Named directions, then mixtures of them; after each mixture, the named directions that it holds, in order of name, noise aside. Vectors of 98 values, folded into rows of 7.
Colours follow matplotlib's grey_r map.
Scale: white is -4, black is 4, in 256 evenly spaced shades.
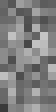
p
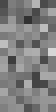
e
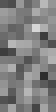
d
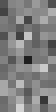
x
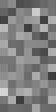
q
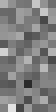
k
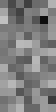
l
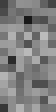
e, p, x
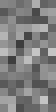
e, k, x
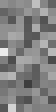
k, p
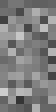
q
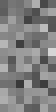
e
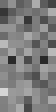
e, q, x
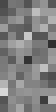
d, q, x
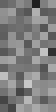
e, k, p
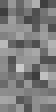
d, e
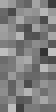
k, q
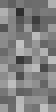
k, l, q
